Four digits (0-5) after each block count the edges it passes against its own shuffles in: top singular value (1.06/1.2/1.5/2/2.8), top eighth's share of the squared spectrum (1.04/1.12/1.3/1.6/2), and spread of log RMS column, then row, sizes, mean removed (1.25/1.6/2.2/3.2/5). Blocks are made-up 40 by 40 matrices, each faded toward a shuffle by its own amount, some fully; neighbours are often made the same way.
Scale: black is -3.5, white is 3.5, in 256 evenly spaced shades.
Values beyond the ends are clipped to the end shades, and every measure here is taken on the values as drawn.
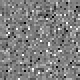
2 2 0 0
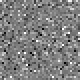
2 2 0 1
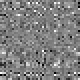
4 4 2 3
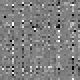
3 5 2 2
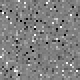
1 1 0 0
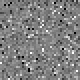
0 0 0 0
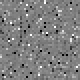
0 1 0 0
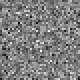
0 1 0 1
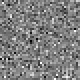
0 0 0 0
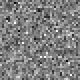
0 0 0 0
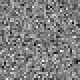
0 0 0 0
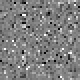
3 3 1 0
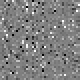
3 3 2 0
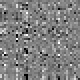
4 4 3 2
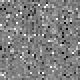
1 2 0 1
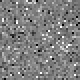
0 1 0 0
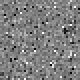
2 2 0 0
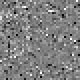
1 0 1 0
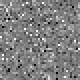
2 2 0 0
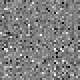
3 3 2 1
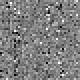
1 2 2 0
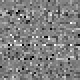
2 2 0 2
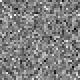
2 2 0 0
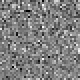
3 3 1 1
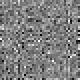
3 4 2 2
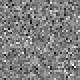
1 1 0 0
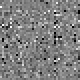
1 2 2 2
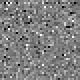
1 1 1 0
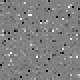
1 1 0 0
